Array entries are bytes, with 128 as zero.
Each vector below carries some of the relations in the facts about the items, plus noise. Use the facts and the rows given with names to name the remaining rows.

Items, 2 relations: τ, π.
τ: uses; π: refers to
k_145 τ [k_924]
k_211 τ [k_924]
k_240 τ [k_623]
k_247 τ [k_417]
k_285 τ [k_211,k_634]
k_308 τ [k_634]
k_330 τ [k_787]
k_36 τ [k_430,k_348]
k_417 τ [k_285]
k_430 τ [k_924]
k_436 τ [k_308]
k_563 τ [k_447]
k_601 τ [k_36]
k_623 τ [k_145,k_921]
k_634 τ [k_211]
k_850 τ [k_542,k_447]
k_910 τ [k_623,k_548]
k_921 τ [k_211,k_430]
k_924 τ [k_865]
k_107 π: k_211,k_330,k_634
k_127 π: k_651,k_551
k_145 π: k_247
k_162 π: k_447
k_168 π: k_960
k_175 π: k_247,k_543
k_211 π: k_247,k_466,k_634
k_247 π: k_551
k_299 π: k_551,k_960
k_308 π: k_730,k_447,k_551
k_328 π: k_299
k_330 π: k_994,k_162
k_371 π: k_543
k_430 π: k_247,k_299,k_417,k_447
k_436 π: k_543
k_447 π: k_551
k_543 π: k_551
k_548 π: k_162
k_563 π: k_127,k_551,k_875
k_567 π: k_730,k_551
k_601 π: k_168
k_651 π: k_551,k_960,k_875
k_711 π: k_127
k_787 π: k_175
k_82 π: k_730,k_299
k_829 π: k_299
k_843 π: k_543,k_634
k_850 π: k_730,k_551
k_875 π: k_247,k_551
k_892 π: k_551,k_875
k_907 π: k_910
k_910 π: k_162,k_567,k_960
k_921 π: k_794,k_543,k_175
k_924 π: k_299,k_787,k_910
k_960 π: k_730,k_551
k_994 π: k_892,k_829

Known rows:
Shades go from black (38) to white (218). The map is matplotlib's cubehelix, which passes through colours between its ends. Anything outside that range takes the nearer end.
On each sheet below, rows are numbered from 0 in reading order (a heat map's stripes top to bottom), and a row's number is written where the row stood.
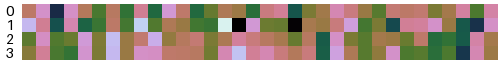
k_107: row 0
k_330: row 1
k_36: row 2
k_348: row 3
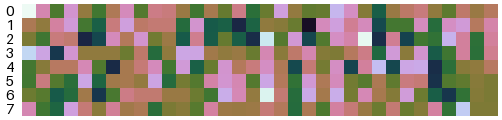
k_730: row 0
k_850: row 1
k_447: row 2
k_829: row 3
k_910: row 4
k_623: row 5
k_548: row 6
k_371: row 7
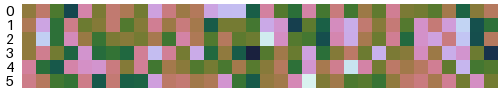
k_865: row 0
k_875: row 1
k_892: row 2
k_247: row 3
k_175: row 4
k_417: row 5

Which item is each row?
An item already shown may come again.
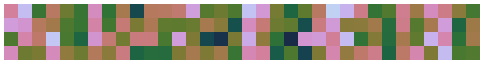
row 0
k_127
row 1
k_551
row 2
k_563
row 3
k_543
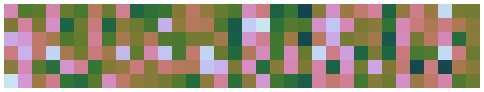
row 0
k_543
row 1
k_651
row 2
k_551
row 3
k_168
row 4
k_924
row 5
k_567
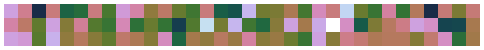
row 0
k_162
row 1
k_787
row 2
k_907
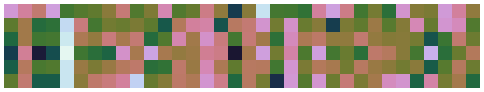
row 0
k_960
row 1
k_436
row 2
k_921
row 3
k_211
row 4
k_921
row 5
k_145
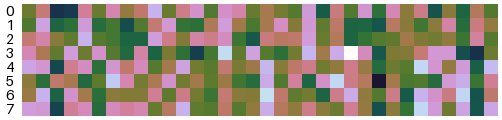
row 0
k_430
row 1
k_634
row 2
k_285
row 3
k_787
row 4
k_994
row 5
k_542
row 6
k_892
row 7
k_994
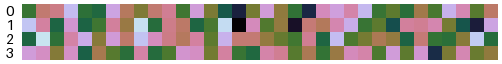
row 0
k_563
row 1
k_330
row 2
k_601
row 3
k_299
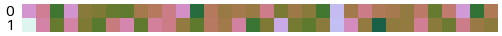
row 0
k_907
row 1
k_730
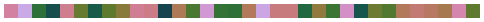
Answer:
k_308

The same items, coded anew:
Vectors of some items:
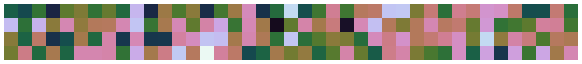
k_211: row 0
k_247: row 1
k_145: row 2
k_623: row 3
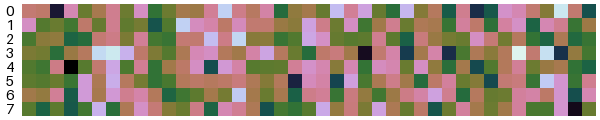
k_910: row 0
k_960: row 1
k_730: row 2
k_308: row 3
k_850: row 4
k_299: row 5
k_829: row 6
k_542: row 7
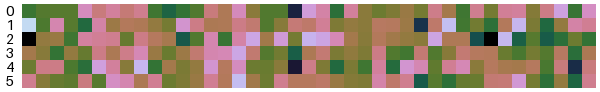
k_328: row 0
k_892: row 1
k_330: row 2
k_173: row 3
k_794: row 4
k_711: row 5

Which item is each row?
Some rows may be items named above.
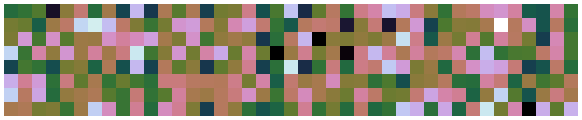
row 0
k_211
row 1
k_308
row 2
k_285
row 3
k_247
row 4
k_211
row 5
k_651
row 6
k_875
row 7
k_921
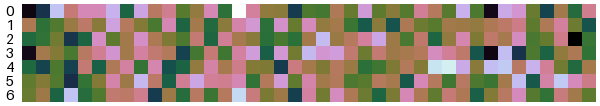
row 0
k_787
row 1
k_162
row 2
k_542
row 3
k_330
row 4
k_430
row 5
k_567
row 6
k_548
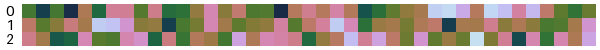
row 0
k_430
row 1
k_436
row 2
k_601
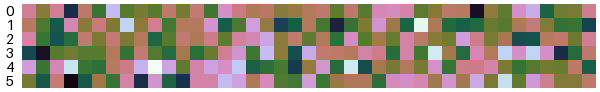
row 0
k_563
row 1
k_634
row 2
k_168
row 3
k_924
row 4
k_417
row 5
k_145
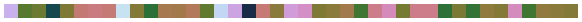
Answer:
k_994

